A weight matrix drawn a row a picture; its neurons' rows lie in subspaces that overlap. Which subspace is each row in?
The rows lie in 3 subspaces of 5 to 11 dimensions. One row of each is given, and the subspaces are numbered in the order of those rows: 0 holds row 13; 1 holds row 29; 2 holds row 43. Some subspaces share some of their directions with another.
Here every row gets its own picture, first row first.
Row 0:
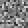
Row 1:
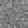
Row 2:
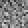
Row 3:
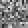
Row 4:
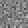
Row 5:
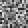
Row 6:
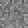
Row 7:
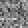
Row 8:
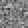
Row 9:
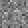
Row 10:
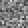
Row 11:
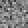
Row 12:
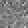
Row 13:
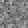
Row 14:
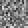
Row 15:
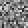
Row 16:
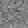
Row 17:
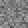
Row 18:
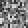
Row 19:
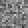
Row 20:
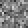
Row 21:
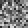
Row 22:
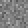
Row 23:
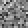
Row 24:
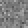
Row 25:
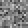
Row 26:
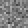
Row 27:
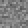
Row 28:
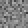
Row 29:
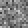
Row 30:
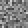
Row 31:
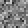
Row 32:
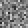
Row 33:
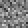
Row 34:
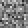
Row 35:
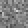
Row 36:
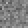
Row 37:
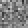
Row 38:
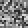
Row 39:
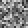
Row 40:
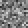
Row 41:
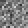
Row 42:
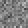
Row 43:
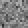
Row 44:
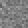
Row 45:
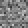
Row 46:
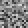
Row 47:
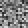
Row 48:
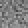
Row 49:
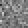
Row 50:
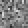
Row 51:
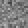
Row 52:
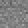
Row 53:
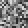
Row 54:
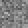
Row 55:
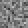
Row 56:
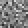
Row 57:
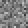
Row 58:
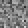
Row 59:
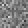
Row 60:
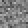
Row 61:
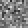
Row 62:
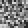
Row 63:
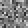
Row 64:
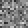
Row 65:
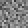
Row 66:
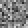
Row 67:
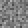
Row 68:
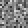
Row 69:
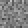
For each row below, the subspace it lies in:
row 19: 1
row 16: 1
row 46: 0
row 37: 2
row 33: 1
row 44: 1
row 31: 0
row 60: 2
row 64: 1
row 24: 1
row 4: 0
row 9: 1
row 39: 0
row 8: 1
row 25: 1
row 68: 0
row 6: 0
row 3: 2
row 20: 1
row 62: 0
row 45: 1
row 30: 2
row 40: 0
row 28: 2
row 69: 2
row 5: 1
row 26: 0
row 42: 0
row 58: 0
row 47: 1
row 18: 1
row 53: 0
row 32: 1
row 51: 0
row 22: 0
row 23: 0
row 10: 0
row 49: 1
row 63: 0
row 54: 1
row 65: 1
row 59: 0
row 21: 2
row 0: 0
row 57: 0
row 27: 1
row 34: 1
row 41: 1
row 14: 1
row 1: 0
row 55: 0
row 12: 0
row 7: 1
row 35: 1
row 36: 1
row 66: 1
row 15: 0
